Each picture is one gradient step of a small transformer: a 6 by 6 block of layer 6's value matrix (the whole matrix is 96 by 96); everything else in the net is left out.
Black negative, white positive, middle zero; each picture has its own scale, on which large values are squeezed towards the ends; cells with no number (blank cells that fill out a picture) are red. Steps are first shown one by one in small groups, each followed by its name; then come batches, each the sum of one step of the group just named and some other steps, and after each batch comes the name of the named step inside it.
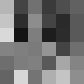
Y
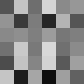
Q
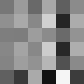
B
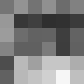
Q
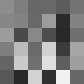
B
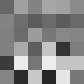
Q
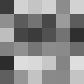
Q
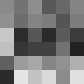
Y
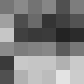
Q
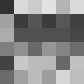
Q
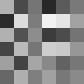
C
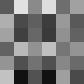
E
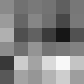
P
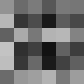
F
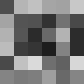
F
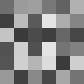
C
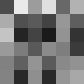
E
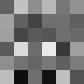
E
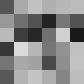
F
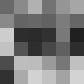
F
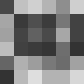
F
